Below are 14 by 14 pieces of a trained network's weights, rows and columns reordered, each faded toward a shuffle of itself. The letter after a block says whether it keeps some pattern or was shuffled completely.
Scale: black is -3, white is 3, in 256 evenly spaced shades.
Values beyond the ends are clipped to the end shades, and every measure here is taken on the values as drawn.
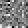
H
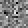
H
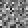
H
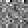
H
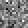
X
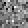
X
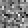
X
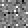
X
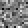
X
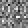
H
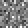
X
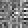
H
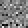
H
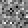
X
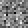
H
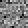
X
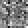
H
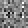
H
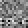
H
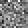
X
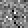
X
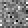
X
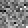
X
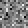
X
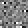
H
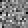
X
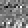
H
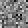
X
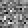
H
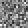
X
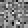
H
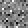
X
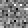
X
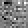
H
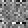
H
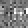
H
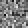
X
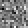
H
